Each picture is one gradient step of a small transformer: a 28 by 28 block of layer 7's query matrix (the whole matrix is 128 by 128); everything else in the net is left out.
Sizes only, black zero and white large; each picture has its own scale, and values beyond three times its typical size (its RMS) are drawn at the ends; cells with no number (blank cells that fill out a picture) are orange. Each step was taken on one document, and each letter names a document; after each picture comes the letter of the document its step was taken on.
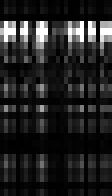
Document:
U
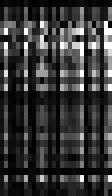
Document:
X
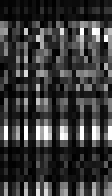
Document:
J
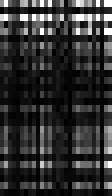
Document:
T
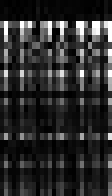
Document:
T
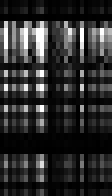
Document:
U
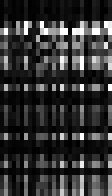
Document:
X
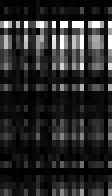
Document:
X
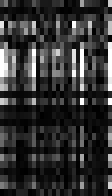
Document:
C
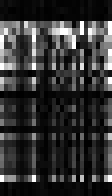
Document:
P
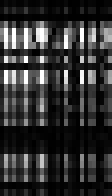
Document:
U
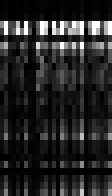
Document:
X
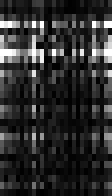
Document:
P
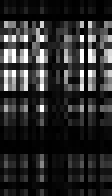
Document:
U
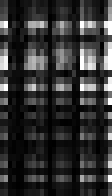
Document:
C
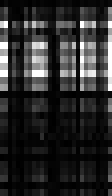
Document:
C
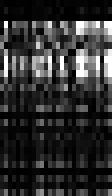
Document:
T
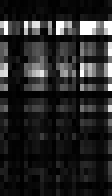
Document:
C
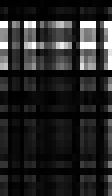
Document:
C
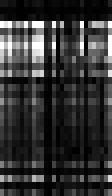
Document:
P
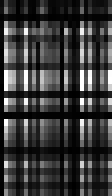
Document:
U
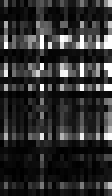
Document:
T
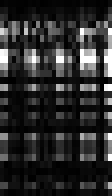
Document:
C
